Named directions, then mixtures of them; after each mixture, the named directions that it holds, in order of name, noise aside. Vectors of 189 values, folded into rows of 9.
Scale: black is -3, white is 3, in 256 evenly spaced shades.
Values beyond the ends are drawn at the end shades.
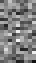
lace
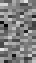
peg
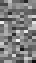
lace, peg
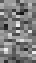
lace, peg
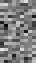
peg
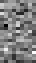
lace, peg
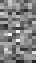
lace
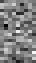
lace, peg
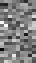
peg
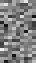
peg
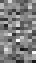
lace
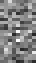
lace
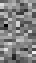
lace, peg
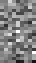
lace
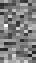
lace, peg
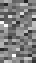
peg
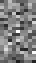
lace
